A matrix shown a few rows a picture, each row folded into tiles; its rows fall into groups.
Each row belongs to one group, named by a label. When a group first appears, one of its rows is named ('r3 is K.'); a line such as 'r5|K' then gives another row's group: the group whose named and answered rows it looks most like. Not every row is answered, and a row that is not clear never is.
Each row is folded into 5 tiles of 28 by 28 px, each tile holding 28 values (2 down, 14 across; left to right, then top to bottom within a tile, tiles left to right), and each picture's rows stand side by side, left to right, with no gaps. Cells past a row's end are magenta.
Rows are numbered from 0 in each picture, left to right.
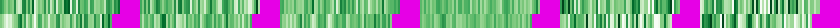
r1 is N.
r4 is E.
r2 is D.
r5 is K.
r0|D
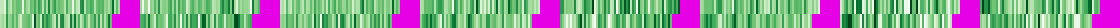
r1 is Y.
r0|Y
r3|K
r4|D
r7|E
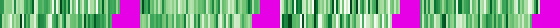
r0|D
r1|E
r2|K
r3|N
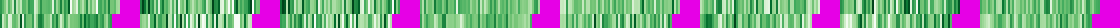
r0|D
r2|E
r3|N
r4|Y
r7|D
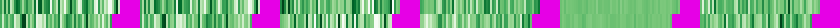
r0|N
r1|N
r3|D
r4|N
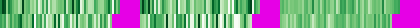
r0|E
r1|E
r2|D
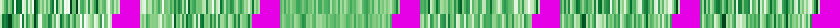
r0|K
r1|Y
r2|N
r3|N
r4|N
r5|N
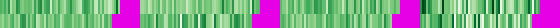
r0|N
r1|Y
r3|E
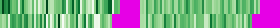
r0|E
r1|Y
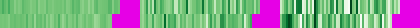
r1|Y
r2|K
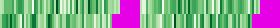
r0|K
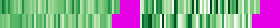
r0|E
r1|K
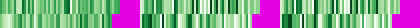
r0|D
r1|K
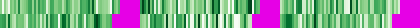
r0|Y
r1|E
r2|K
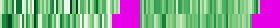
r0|K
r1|N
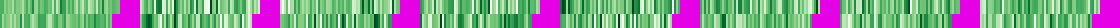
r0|D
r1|K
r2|Y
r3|D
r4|E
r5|N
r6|D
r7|Y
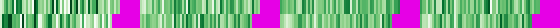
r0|K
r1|Y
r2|D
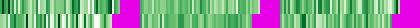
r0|E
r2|N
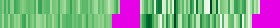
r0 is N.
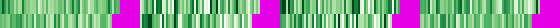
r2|E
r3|N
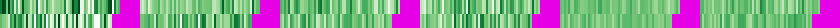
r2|N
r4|N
